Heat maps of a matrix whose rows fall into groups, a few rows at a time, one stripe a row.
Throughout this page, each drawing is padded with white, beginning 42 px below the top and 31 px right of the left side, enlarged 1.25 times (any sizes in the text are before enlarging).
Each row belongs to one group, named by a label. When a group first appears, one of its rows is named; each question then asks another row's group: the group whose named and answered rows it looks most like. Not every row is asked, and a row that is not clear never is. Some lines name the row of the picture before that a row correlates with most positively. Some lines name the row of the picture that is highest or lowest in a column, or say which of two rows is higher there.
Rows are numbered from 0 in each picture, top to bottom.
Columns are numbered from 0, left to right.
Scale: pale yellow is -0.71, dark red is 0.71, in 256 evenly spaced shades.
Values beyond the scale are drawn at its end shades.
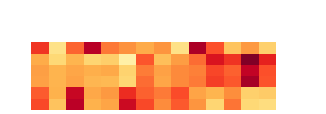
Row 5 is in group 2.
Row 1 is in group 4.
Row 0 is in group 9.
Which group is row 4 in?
2
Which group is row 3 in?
4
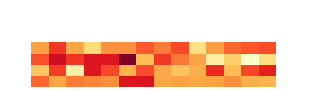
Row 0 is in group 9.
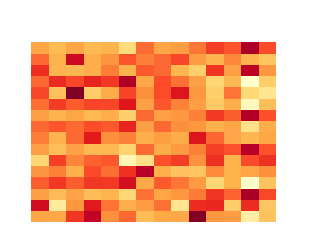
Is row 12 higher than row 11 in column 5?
Yes
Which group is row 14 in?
9
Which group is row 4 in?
2
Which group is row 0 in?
4
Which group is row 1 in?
2
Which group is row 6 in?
4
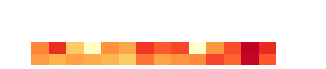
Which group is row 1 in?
4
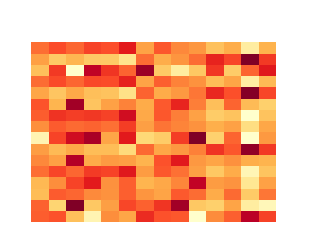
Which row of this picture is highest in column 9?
8
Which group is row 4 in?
4
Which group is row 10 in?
2
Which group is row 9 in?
4
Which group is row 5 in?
2
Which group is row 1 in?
4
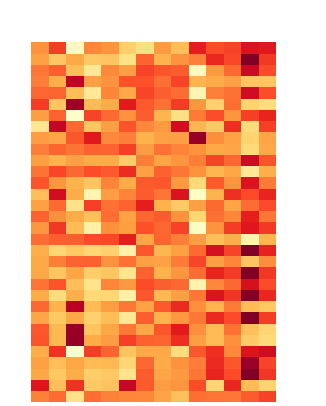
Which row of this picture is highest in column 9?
8
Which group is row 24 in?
4
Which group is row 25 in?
2
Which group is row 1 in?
4
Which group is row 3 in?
2
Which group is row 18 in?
4
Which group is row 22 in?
4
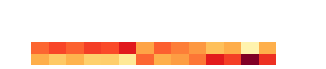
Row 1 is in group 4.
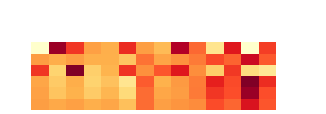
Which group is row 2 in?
2
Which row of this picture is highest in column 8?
0
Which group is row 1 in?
4
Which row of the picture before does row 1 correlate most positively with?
1
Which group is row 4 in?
4
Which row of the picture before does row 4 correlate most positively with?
1
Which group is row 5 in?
4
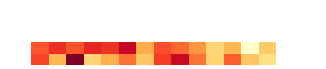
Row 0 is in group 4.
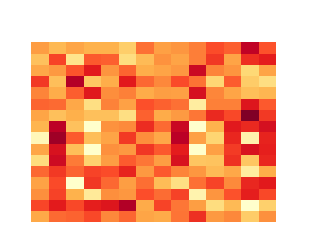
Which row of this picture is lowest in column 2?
12
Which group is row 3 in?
2
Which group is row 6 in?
4
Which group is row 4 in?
9
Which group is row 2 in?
9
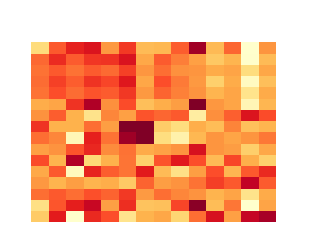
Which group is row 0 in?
9
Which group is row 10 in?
2
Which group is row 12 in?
4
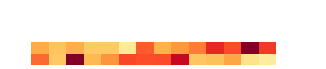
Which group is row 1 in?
2
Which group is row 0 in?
4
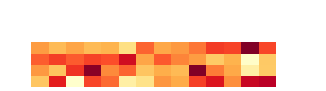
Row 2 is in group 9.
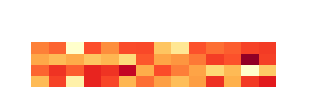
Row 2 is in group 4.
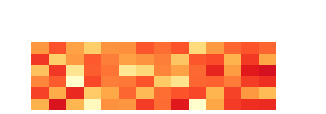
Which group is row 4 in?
2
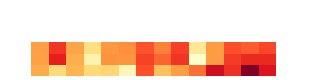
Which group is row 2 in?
4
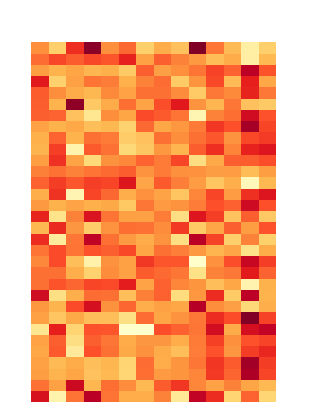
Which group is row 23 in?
9
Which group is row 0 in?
9
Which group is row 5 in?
2
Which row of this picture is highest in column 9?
0
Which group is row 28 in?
4
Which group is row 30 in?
2
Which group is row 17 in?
9
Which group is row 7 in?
4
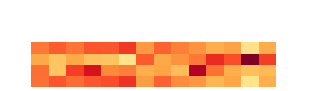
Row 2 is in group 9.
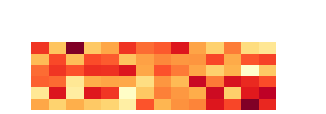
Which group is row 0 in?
2
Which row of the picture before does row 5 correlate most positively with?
1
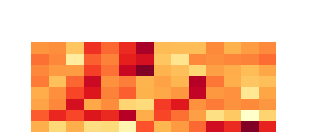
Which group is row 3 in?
9
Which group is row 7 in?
4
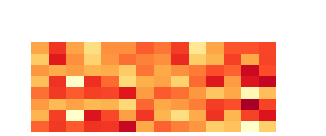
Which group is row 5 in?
4
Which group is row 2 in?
4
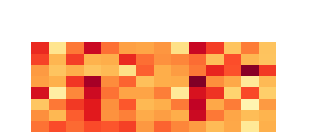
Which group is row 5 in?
9
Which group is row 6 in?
9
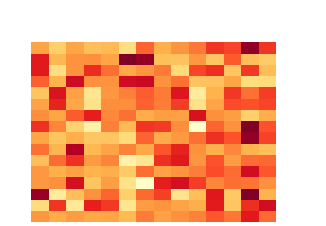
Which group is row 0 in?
4
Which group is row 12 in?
2
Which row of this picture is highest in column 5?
1
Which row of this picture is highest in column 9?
6
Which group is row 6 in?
9
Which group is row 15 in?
4
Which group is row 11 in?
4
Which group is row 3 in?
2
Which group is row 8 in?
4
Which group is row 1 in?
2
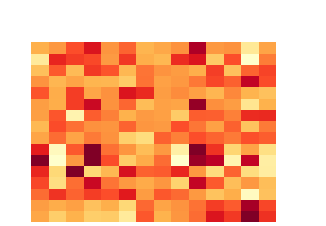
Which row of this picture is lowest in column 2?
6
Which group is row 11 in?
2
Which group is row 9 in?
9
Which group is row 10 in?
9
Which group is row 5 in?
9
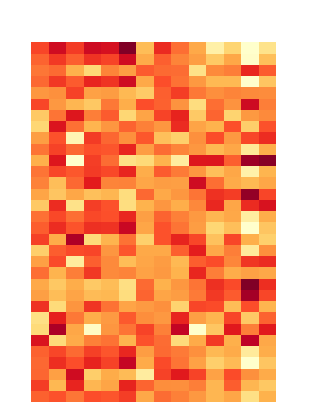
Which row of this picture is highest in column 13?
10
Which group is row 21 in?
4
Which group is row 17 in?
2
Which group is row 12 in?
9
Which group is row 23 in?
9
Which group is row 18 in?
9
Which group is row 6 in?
2
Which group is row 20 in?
9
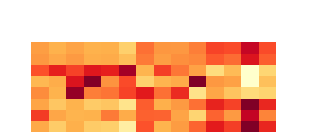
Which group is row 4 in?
2
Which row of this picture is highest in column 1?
2
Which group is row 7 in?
4
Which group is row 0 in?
4
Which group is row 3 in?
9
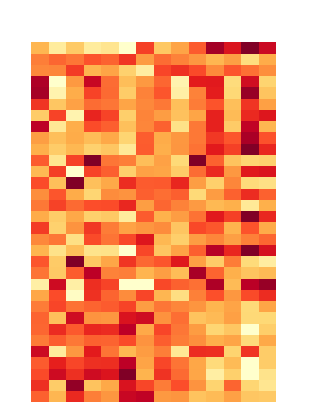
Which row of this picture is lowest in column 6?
21
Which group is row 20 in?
9
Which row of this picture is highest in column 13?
21
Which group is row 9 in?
4
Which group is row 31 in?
2
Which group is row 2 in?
2
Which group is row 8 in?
4
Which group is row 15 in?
4
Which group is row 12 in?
2
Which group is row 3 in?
9
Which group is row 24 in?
2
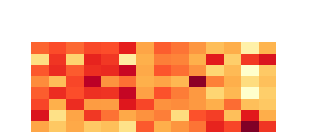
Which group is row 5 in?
2
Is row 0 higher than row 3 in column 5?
Yes
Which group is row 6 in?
9
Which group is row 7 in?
4
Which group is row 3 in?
9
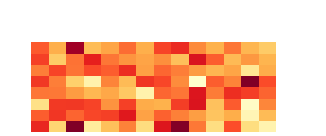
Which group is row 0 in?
2
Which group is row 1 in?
9
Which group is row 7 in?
2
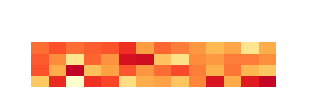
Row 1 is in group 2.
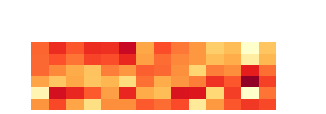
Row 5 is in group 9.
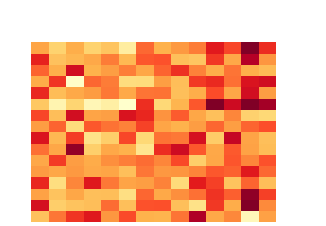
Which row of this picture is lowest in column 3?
5
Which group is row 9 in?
2
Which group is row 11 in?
4
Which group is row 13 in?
4
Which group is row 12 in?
9
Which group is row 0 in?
4
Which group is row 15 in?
9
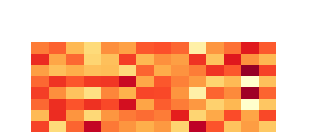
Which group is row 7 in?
9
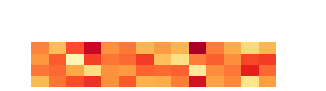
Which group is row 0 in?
9
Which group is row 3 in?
9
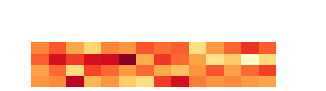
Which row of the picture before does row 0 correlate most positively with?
2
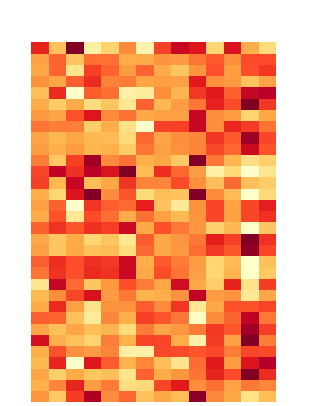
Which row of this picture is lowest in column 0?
21
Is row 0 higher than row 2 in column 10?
No
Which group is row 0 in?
2
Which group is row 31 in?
9
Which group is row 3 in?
9
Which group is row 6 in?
9
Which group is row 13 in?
9
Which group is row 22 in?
9
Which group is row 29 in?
4
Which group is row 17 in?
4
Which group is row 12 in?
2
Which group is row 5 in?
4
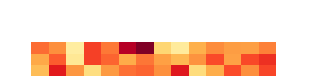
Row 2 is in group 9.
